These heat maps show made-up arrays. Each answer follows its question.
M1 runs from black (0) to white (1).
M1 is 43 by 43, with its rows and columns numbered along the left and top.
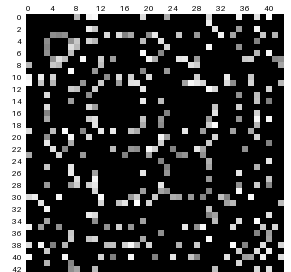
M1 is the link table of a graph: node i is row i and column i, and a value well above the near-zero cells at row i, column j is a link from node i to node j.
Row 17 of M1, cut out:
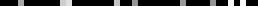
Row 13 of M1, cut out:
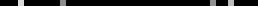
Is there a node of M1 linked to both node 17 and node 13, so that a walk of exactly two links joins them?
yes
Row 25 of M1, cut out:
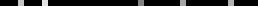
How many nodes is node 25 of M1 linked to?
5
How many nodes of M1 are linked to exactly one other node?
1
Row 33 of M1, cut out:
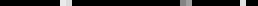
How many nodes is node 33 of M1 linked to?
5
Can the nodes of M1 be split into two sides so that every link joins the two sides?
yes
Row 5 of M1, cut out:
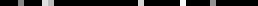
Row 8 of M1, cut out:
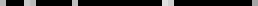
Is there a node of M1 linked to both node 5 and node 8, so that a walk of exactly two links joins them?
no
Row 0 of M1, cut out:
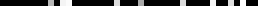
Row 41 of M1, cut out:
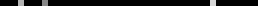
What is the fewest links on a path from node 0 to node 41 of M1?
2
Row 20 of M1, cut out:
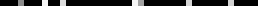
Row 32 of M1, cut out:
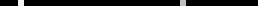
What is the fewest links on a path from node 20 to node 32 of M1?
2
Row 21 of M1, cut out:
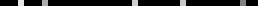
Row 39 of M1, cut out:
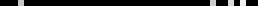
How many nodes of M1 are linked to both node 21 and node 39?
2
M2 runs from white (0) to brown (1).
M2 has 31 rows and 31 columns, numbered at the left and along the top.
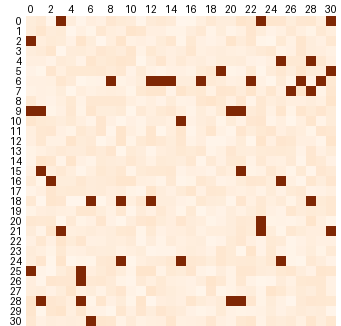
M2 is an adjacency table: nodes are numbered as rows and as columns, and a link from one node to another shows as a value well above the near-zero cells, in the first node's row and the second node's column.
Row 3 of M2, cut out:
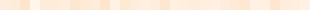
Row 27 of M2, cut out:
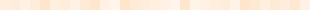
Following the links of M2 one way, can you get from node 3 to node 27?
no
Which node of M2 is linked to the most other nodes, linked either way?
node 6
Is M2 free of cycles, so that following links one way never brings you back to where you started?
yes
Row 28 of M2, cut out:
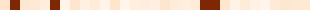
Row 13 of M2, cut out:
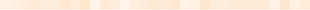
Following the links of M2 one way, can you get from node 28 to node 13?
yes
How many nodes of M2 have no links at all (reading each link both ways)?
1
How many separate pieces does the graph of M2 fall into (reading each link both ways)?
2
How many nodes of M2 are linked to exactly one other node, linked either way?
9
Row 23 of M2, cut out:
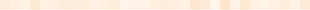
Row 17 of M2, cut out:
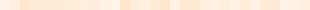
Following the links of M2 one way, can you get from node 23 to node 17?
no
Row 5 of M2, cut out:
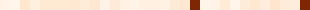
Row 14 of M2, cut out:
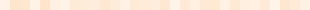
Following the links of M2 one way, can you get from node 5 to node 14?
yes
